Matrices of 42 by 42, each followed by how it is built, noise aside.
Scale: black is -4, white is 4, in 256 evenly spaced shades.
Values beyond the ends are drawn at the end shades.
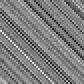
Toeplitz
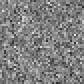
noise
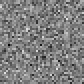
noise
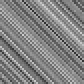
Toeplitz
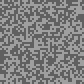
noise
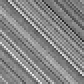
Toeplitz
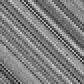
Toeplitz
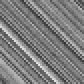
Toeplitz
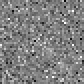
noise
